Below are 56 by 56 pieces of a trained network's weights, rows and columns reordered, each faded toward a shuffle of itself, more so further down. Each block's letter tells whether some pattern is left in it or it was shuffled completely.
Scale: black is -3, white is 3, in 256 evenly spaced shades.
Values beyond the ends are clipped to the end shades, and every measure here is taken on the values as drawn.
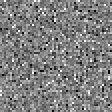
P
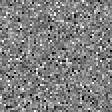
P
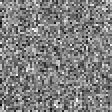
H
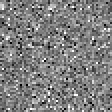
H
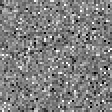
P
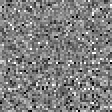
H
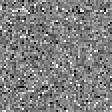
H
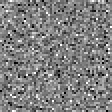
H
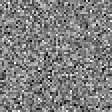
P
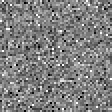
P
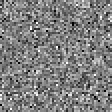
H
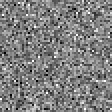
H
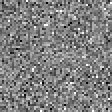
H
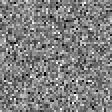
P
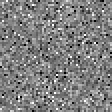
P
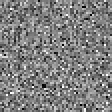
H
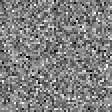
P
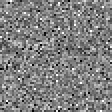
H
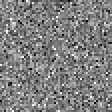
P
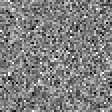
H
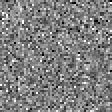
P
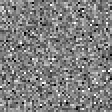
H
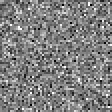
H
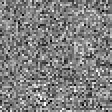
H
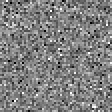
P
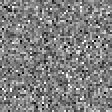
H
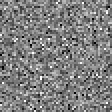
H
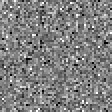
H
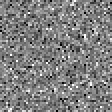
H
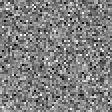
P
